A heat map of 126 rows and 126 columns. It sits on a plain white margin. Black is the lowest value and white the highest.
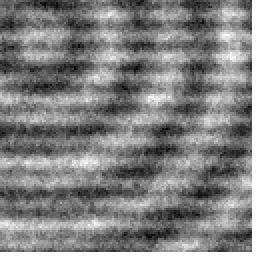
Ninth with the lowest average: top left. Odd rows or columns: none. Mirror symmetry: none. Rings: centred on the top left. Histogram: bell-shaped. Slope: none. Stripes: horizontal, repeating 12 times. Seam: none.
